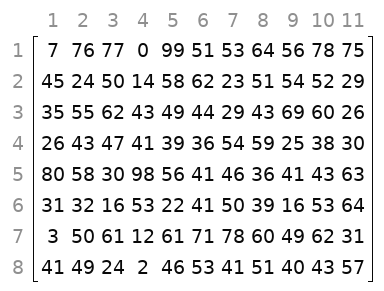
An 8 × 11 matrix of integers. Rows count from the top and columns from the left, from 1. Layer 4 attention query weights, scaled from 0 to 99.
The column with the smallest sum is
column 4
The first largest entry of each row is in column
5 6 9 8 4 11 7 11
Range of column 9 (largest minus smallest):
53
